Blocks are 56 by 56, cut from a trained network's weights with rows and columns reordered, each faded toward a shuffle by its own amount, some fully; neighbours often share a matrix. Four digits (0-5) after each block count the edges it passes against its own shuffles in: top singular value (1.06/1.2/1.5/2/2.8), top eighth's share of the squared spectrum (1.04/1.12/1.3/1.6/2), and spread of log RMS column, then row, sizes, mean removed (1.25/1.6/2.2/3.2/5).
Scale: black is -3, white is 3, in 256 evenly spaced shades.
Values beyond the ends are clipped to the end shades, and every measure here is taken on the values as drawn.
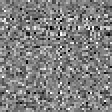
4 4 2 3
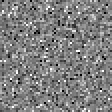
1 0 0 0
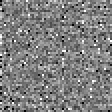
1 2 1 0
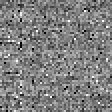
2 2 1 0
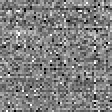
2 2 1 0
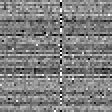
4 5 2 3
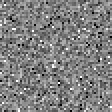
0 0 0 0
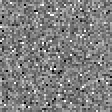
0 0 0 0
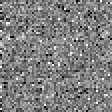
1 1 0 0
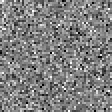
0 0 0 0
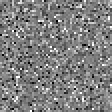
0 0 0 1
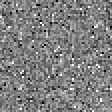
1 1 0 0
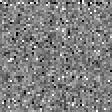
2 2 0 1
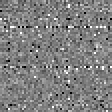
3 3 0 2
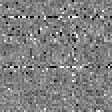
4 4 1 2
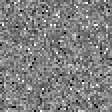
0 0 0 0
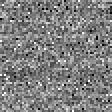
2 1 0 0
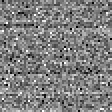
2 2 0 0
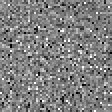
2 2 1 1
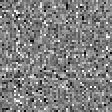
3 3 2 1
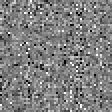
3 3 2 1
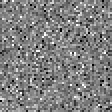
0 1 0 0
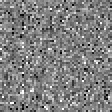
3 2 1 1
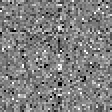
2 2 1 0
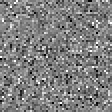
3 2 0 1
